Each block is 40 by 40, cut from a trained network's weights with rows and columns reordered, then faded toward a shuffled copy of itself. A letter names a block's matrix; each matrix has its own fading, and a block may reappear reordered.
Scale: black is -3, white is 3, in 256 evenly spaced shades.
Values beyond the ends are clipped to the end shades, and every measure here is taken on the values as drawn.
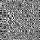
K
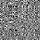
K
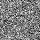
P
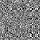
K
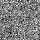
P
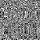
K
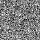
P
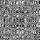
K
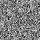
P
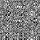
K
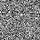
P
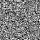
P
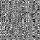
K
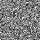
P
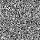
P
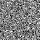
P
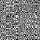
K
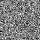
P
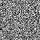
P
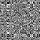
K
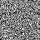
P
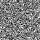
P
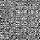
K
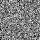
P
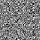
K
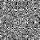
K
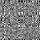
K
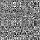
K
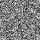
P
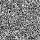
P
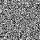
P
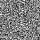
P
